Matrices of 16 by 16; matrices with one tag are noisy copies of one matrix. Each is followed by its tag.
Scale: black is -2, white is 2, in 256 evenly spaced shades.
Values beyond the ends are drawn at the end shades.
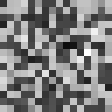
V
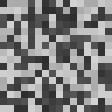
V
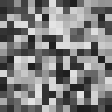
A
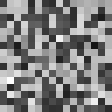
V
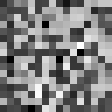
A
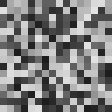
V
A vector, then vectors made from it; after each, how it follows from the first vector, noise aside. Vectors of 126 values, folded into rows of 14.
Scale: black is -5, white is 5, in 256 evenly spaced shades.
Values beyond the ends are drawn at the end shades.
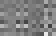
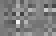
wrapped around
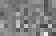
sign-scrambled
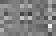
wrapped around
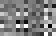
scaled up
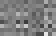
copied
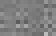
shrunk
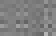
shrunk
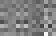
copied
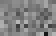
sign-scrambled
